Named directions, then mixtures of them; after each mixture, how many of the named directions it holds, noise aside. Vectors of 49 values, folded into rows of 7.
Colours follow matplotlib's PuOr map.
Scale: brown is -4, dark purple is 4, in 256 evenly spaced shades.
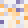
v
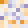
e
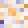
two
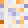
two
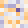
two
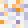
one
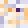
two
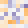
one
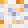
two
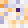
two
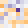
two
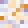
one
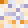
one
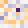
two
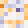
two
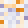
one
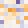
one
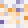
one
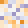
one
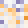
one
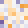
two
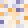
one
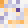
two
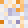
one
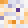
two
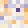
two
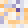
two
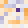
two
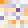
two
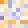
one
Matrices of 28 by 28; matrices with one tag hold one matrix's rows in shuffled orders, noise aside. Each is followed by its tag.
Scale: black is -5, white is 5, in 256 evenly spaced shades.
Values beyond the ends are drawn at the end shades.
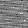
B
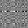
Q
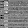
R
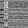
R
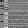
R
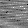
B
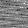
B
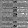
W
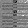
W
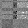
W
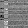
R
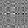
Q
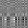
Q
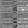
W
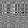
Q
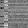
R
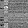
R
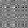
Q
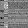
R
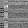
R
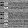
R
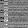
R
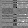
W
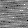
B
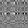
Q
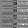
W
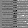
W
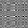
Q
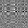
Q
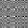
Q
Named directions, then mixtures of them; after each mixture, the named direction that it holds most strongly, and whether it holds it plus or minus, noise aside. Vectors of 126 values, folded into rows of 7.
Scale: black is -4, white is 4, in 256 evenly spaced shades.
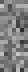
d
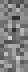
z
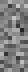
z, minus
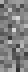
z, minus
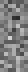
z, plus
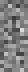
z, plus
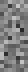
z, minus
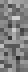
z, minus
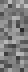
z, minus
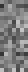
d, minus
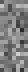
d, plus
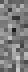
z, plus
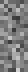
z, plus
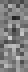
z, plus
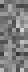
d, minus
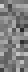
d, plus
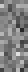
d, plus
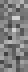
z, minus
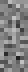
z, minus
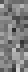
d, plus
